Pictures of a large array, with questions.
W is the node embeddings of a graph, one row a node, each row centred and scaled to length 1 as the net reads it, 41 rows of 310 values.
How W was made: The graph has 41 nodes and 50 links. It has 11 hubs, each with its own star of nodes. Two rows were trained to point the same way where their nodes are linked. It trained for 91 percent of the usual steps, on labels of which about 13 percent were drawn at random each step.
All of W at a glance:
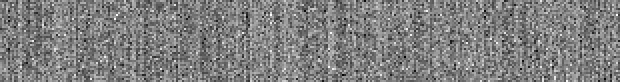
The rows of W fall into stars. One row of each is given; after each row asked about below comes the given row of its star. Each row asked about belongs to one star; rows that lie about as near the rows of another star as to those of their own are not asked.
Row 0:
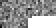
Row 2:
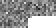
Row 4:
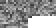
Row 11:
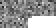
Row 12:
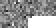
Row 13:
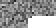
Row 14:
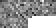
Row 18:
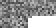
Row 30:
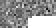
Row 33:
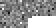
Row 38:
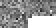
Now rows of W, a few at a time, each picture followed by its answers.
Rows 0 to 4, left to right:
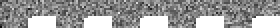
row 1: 33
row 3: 13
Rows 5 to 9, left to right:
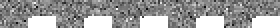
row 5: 2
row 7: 18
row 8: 18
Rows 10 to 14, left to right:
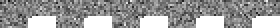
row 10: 4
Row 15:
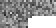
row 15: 30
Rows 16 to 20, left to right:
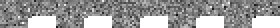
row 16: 4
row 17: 0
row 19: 11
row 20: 11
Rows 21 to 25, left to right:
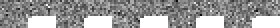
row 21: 33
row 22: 2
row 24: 0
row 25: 33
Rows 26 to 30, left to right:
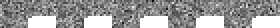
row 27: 0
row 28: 11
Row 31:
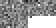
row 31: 12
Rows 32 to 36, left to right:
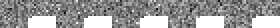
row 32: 12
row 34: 30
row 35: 0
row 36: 11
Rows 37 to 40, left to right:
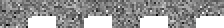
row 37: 13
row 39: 2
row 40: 38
